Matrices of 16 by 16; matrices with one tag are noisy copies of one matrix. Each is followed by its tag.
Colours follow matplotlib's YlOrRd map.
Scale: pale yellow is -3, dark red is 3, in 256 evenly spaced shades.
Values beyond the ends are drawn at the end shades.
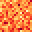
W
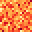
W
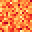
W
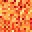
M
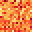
M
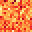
M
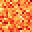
W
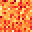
M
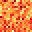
M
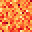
W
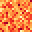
W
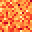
W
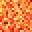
W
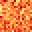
M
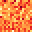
M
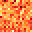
M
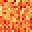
M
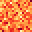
W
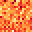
M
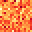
M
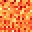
M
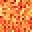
M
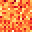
M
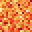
W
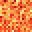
M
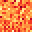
M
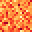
W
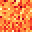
M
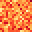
W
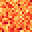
W
